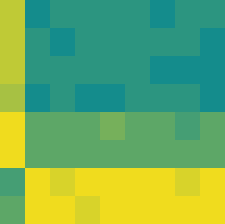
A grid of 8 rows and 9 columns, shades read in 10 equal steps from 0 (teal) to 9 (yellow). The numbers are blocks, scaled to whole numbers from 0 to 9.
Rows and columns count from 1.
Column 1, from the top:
7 7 7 6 9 9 2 3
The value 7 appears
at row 1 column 1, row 2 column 1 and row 3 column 1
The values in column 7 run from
0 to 9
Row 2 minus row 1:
0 1 -1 0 0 0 1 0 -1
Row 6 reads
9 3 3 3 3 3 3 3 3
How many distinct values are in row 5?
4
